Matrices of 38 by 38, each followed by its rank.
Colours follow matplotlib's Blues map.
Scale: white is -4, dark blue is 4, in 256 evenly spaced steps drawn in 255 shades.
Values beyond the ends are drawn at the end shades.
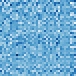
five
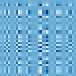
one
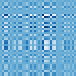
one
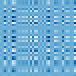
one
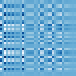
one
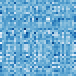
five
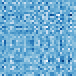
five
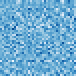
five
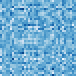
five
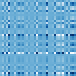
one
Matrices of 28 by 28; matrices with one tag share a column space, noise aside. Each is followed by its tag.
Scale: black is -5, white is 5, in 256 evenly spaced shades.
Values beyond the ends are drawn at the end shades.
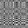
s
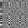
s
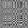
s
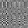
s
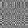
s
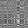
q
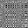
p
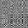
q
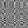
s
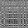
q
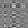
p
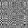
s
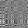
q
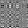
p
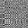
q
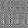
q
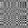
s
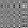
p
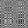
q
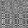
q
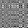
p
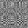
s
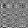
p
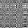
p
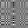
s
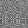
q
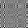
p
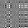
p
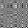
p
